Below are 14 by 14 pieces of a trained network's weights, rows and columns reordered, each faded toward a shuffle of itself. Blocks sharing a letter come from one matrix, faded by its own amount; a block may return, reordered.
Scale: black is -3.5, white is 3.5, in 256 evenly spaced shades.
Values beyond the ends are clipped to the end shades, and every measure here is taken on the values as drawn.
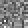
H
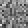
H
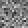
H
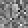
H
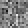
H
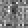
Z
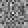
H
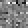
Z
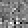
Z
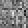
H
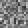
H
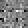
Z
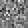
H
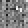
Z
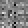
Z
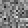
H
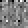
Z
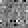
Z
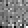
Z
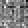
Z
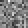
H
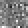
Z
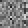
H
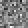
H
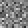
H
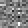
H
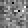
Z
